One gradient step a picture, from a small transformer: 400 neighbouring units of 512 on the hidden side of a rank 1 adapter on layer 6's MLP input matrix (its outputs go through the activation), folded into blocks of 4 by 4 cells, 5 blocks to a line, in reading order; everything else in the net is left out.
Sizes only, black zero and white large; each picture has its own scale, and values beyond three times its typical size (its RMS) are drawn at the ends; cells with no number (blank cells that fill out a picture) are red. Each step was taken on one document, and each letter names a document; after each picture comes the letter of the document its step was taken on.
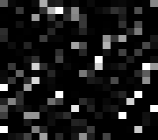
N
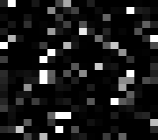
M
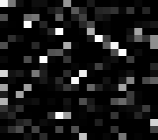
M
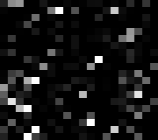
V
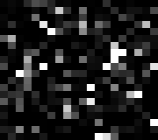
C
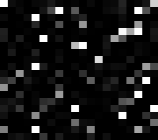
N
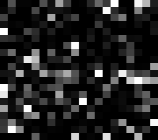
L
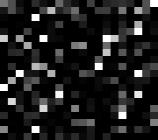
N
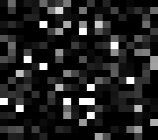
C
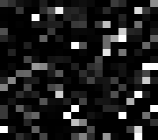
N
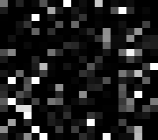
V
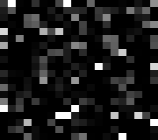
M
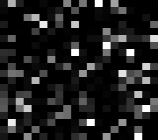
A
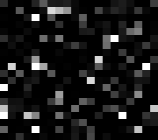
N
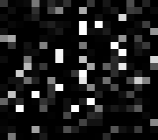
C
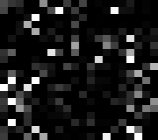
V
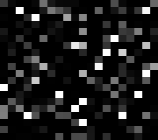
N
